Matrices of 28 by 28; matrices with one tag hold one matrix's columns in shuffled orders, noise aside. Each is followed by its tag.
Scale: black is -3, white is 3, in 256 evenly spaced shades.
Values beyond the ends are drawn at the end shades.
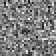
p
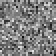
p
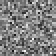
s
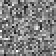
p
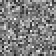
p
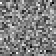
s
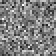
p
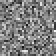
p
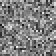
p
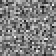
p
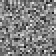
s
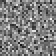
p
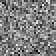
s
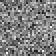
s
